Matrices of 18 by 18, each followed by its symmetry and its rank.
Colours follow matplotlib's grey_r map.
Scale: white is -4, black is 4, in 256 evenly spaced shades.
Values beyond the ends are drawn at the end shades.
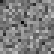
symmetric, full rank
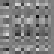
neither, rank two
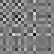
symmetric, rank two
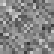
symmetric, full rank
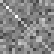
symmetric, full rank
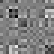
symmetric, rank three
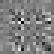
symmetric, rank three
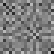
symmetric, rank three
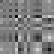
symmetric, rank two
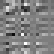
neither, rank two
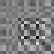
symmetric, rank two
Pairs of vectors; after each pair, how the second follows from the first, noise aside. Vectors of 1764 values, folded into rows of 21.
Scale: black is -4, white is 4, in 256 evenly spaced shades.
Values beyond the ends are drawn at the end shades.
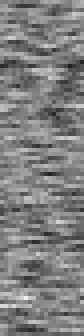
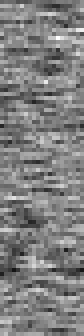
reversed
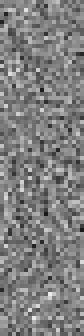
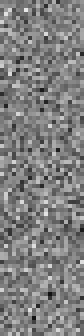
sign-scrambled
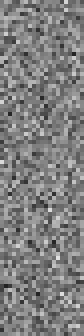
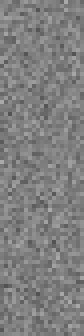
shrunk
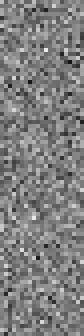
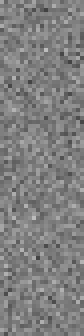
shrunk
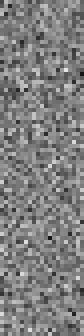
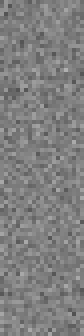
shrunk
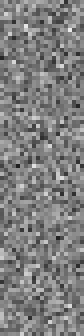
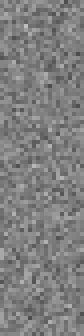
shrunk
